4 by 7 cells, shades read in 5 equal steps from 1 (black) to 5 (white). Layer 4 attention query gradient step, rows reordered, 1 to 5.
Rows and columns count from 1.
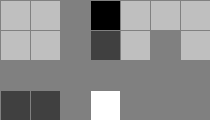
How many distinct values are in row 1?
3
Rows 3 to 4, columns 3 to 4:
3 3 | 3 5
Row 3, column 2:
3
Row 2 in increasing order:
2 3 3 4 4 4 4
